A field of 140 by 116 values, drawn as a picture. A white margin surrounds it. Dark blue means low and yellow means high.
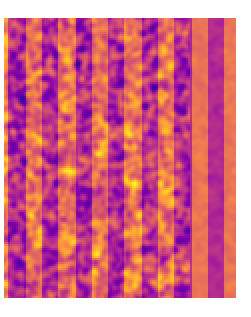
On average the colour sits 50% of the way up the scale. The right part is calmer, past a seam about 80% of the way across. Stripes running up and down repeat 7 times from left to right.
